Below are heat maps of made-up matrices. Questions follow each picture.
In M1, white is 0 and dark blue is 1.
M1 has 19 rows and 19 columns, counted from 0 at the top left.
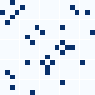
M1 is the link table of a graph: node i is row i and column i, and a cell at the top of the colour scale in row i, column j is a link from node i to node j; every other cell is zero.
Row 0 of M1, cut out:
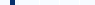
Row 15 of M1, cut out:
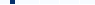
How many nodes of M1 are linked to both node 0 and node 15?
1
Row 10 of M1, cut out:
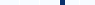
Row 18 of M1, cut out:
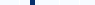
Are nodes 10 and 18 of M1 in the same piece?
yes
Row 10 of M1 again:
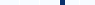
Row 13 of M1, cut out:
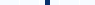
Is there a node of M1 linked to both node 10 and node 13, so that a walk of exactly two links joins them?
no
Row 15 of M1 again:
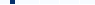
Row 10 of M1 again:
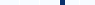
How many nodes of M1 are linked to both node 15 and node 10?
0
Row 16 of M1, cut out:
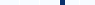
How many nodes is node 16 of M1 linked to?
1
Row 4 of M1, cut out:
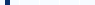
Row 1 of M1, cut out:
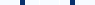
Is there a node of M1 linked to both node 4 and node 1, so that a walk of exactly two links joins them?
no
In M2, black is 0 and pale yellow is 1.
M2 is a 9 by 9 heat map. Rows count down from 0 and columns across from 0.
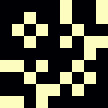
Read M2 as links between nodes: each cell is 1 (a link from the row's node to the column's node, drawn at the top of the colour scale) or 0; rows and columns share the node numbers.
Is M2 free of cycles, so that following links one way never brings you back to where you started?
no
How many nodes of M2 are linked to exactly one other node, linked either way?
1
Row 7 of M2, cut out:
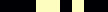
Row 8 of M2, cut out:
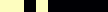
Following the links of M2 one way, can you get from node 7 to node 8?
yes
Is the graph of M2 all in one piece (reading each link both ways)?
yes
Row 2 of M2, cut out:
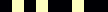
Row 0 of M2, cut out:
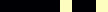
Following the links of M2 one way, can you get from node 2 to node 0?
yes
